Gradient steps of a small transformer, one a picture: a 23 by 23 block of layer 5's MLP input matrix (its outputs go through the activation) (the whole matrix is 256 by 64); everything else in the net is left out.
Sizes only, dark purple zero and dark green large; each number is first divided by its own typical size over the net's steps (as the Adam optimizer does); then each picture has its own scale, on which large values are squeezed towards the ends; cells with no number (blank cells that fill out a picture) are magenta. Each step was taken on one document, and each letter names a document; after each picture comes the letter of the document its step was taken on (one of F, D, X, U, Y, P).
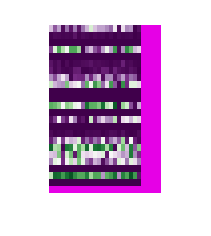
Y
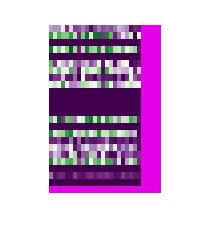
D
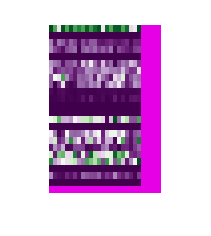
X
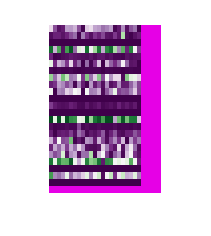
D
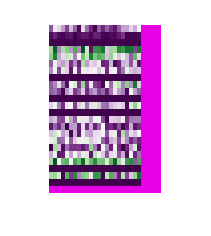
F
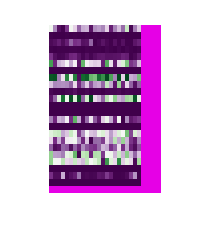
X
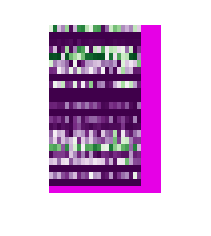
F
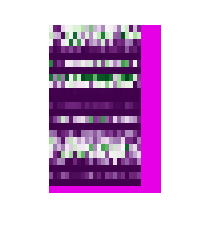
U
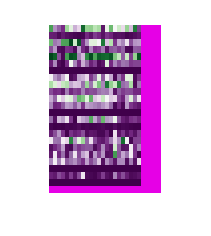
U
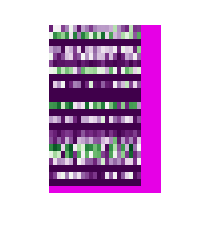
Y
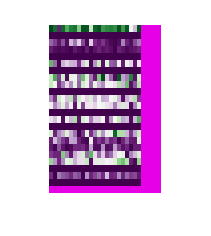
X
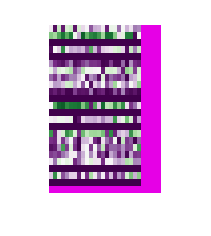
Y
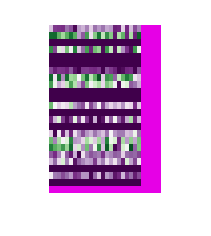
D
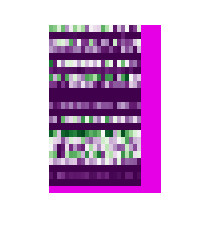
U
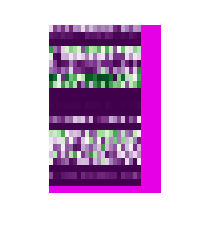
U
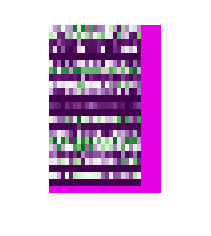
F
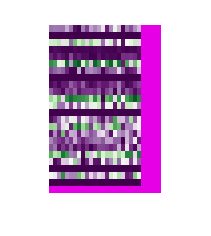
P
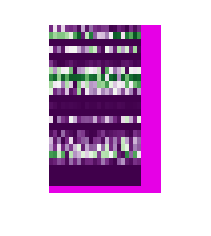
D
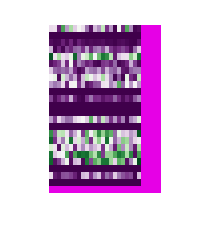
X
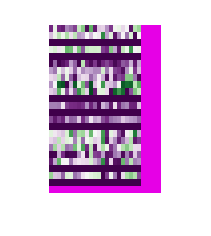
Y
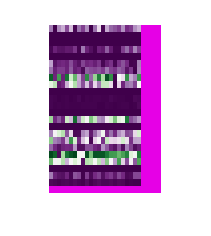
X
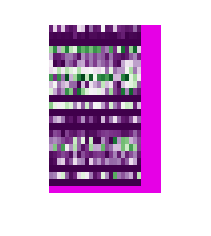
Y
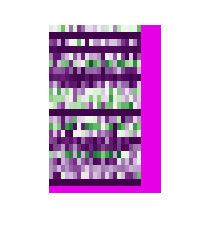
P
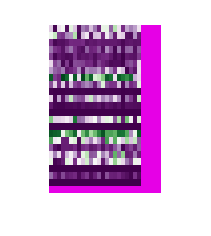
X
